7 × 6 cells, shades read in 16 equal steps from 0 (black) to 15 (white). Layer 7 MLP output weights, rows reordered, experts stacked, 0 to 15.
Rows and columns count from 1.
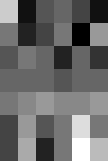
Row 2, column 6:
9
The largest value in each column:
12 10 9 8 15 11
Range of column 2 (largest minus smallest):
9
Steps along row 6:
up down up up down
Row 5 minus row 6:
3 -1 4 1 -5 2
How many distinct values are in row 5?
3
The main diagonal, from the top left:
12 2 6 5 8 7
